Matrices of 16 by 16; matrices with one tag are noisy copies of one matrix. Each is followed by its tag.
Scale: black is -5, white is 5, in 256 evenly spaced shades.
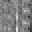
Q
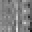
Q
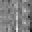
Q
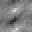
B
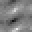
B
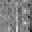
Q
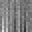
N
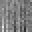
N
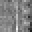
Q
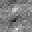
B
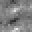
B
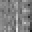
Q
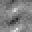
B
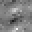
B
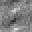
B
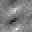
B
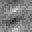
B
